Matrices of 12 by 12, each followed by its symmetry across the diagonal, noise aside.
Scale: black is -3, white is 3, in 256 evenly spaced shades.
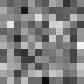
antisymmetric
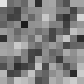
symmetric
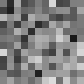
symmetric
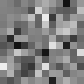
antisymmetric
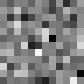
antisymmetric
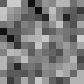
symmetric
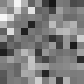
symmetric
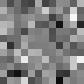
antisymmetric
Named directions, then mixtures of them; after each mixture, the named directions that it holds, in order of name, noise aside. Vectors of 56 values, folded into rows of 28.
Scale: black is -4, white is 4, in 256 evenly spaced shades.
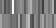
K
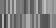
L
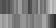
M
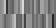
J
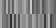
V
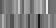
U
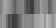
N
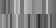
N, U, V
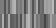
K, L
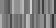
J, K, V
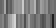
J, N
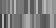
L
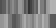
M, N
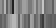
J, K, N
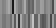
K, V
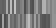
L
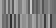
V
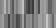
J, N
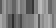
N, U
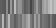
L, M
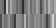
J, L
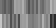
M, V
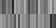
K, M, V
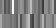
K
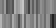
J, M, V
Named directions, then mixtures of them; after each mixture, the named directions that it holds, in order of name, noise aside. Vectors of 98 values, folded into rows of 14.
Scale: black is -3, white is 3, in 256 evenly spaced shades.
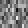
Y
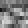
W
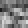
W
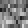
W, Y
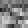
W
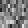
W, Y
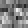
W, Y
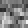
W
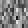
Y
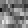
W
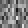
Y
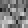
W, Y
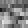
W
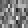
Y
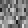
W, Y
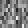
Y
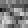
W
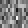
Y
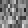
W, Y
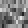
W, Y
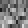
W, Y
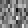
Y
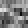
W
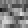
W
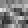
W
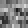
W, Y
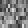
W, Y
